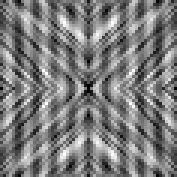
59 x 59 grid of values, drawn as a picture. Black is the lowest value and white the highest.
Slope: none. Odd rows or columns: none. Stripes: upright, repeating 10 times. Seam: none. Mirror symmetry: left to right and top to bottom. Histogram: bell-shaped.
